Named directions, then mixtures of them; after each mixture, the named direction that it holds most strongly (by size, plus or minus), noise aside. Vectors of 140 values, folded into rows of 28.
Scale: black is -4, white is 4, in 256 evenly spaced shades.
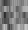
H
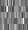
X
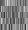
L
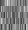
L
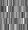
X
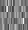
X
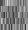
L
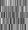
L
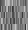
L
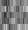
H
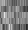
H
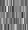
X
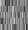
L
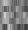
H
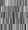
L
